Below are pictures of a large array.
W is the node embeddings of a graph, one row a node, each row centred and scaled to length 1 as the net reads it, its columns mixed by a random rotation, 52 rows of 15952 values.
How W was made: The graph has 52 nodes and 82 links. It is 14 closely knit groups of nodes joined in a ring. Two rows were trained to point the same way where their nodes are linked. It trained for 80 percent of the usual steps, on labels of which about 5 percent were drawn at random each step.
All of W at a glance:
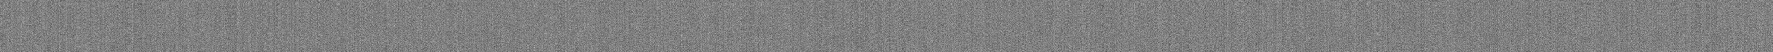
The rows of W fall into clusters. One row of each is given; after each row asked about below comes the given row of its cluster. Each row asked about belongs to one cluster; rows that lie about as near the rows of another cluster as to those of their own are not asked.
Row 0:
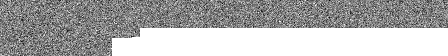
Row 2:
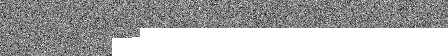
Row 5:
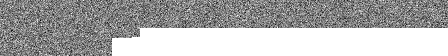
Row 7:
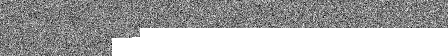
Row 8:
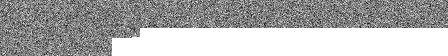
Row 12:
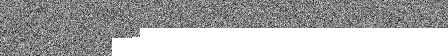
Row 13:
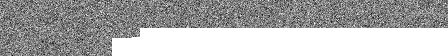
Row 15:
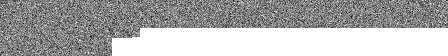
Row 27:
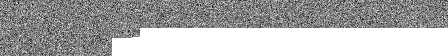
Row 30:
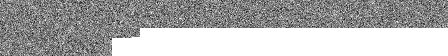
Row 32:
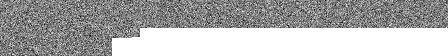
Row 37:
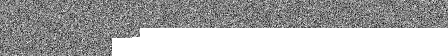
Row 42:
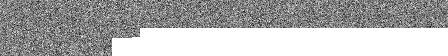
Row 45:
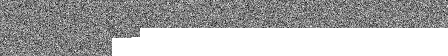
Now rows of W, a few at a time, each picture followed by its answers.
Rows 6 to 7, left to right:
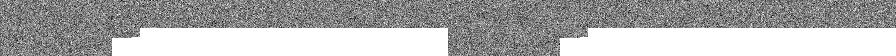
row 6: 45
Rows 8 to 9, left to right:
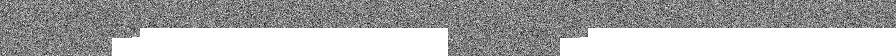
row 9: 32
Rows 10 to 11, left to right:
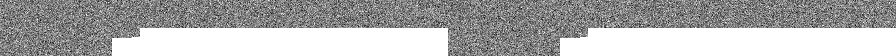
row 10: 13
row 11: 42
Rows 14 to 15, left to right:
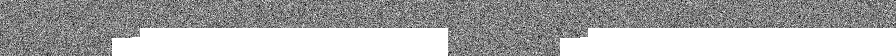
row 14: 7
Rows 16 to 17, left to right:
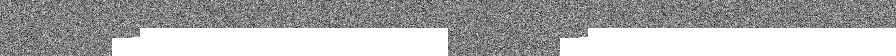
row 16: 0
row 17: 37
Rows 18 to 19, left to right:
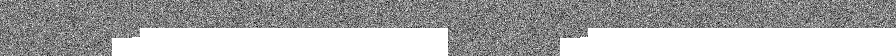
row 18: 7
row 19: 12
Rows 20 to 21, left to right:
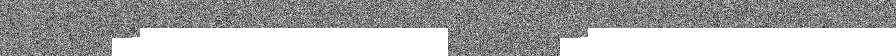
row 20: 8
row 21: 37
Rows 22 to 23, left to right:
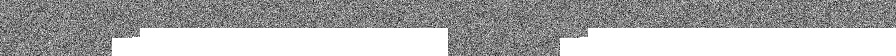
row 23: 7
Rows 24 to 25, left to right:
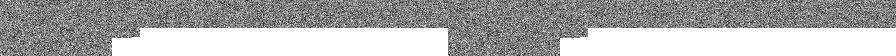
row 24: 0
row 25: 5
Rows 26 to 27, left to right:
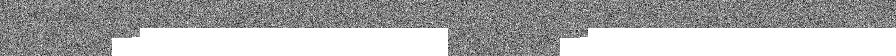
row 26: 7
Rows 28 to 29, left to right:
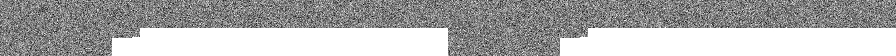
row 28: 12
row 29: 8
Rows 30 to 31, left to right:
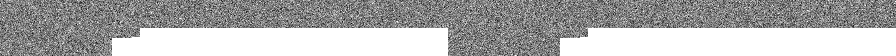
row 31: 5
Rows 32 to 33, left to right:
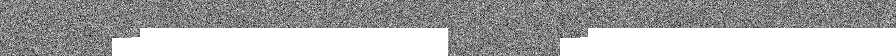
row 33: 15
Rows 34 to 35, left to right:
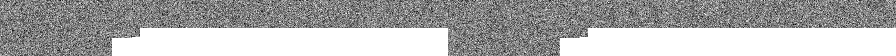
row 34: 0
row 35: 27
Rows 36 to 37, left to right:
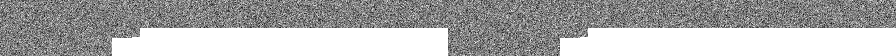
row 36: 2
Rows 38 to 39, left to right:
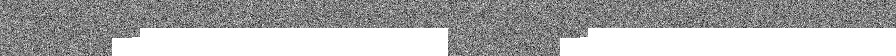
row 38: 42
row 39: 15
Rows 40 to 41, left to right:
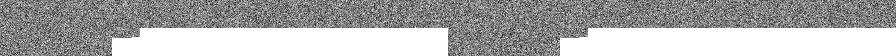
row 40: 2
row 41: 30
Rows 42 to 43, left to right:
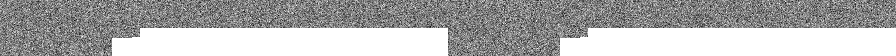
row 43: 12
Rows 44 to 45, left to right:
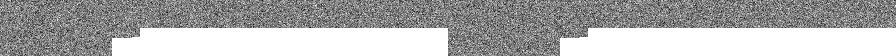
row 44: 0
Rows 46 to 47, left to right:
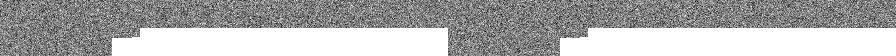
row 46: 27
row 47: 45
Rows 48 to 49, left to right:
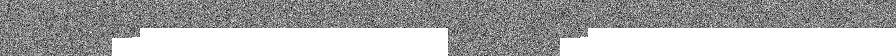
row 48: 8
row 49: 12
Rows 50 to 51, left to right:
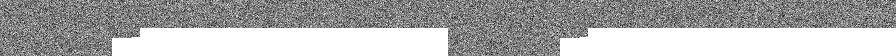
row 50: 45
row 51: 13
